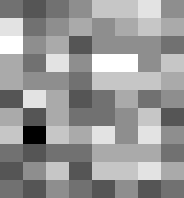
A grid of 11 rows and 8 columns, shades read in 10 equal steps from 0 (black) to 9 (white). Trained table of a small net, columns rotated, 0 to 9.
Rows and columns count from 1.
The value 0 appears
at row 8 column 2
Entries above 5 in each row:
3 5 2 5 5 3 3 5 3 5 0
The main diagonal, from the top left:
4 4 6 5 7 6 7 5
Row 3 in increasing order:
3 4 5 5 5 5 6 9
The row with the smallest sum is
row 11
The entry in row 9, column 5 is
6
